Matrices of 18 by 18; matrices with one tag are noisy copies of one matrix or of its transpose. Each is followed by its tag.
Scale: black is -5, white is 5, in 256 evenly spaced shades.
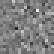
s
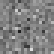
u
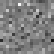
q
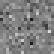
u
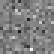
u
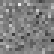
q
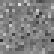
q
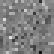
q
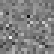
s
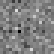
u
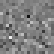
s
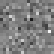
u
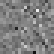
s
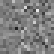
s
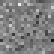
q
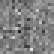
u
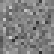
q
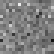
q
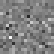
s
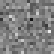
u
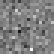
u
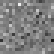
q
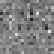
u
